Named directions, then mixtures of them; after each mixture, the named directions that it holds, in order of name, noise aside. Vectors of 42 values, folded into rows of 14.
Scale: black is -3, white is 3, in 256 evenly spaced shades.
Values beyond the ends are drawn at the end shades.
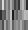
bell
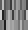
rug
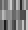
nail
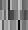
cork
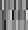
bell, nail, rug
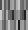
cork, nail, rug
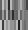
bell, cork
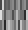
cork, nail, rug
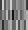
bell, cork, nail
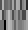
nail, rug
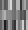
nail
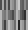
cork, nail, rug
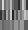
bell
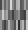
cork, nail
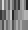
bell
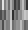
bell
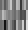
nail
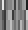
bell, nail, rug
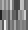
bell, nail, rug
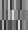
bell, cork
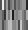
bell, cork, rug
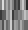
bell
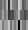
cork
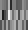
cork, nail, rug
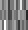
cork, nail, rug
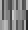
bell, nail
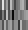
bell, cork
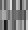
nail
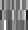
nail, rug
